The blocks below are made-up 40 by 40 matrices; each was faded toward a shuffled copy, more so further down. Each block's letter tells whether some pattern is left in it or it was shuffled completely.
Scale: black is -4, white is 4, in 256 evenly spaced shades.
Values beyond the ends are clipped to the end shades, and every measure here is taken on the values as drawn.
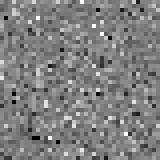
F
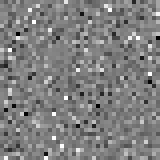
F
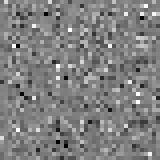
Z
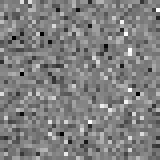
F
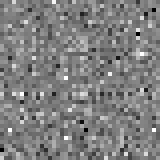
Z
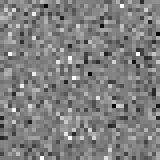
F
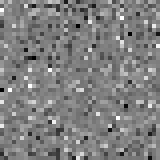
Z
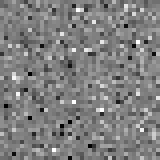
F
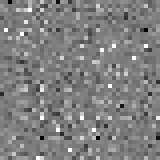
Z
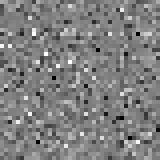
Z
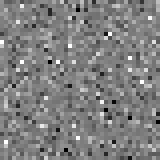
F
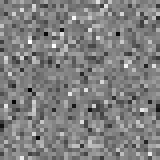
Z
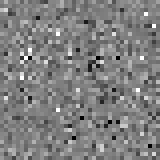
Z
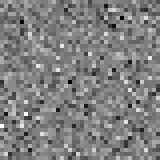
F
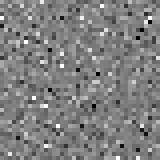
F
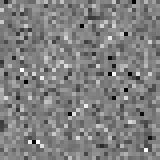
F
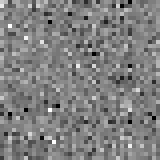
Z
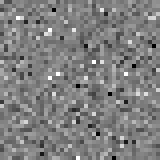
F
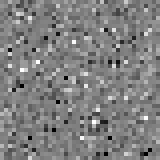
F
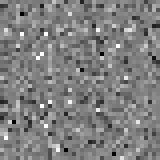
Z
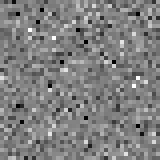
F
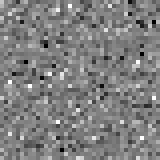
F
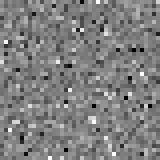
F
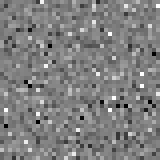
F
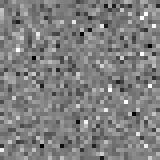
F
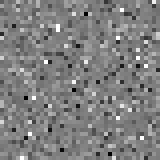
F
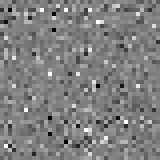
Z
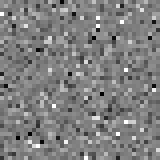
F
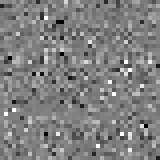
Z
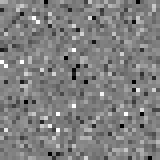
F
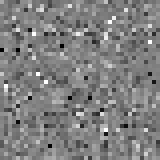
Z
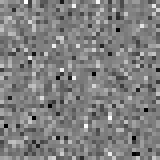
Z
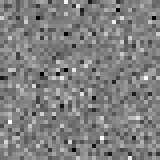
F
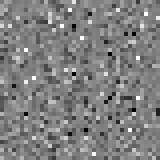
Z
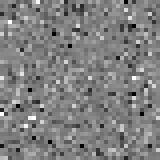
F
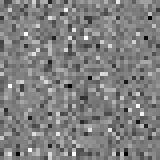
Z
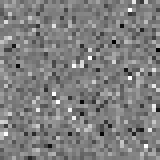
F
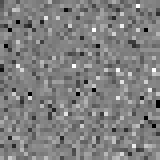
F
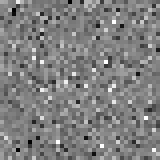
F
